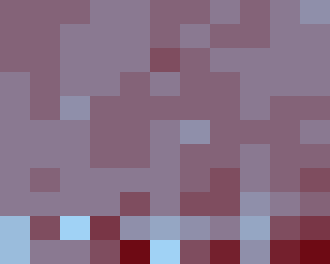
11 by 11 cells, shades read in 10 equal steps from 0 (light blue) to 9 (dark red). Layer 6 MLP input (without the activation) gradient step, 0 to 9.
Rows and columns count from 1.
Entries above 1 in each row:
11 11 11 11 11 11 11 11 11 9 9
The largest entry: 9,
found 2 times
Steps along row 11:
up same up up down up up down up up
